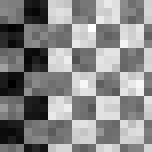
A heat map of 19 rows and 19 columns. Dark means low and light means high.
The right part is higher, past a seam about 30% of the way across. A checkerboard runs through the table. Neither half mirrors the other.
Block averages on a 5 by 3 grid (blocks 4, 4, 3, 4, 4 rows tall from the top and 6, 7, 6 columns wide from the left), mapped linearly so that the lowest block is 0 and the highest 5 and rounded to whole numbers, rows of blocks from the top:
0 5 5
0 5 5
0 5 5
0 5 5
0 4 5
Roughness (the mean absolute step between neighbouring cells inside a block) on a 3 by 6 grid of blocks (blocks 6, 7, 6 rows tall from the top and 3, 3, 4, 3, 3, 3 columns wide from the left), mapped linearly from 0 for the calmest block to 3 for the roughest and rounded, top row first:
0 0 1 2 2 2 / 1 1 2 3 3 3 / 1 1 2 3 3 2
